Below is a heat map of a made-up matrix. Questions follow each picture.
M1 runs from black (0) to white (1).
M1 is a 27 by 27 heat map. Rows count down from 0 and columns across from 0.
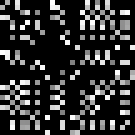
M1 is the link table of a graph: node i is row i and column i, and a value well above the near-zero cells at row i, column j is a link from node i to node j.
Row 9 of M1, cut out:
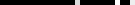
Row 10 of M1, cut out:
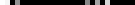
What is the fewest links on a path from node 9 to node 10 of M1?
6
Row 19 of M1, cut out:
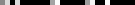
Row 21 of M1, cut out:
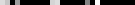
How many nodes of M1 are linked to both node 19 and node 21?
6
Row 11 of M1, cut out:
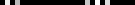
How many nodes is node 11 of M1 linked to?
5
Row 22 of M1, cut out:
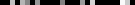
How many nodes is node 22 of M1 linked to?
9
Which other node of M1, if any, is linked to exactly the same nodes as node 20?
node 22
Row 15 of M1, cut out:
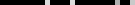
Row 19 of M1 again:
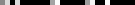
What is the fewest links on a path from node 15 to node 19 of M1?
4
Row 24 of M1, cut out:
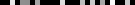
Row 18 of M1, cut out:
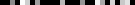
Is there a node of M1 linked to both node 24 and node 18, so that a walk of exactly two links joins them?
yes
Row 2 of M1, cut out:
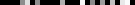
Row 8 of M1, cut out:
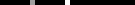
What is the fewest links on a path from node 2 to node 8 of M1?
5
